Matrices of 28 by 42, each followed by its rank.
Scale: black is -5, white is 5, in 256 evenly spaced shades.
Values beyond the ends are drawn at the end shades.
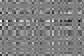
two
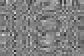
five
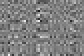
three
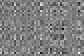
three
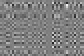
two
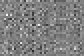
five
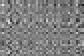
three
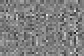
five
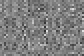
five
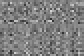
five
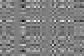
two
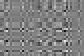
two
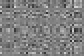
three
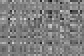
three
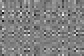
three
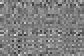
five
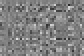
five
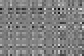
two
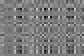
two
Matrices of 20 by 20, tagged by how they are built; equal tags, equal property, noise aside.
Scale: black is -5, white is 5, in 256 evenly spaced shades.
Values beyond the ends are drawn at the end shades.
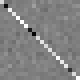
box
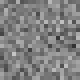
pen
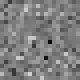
pen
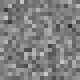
pen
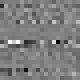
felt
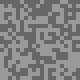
pen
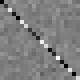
box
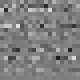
felt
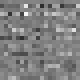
felt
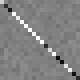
box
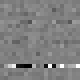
felt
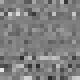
felt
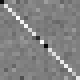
box
